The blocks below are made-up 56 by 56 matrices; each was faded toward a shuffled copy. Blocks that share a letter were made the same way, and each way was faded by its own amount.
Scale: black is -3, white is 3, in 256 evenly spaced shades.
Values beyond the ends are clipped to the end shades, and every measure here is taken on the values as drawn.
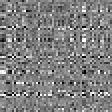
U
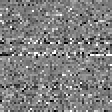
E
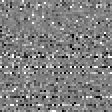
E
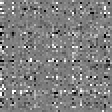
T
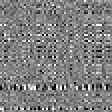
U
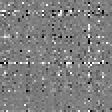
T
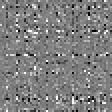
T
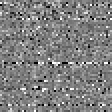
E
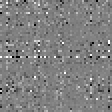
T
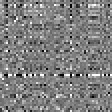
U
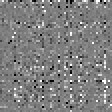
T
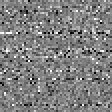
E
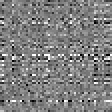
U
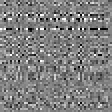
U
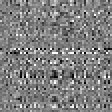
U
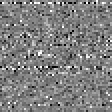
E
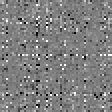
T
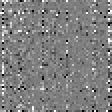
T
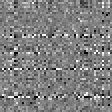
U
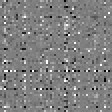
T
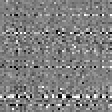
U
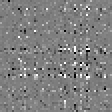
T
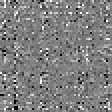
T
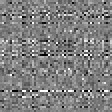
U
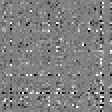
T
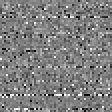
E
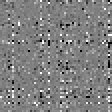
T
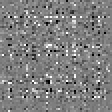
T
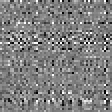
U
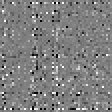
T
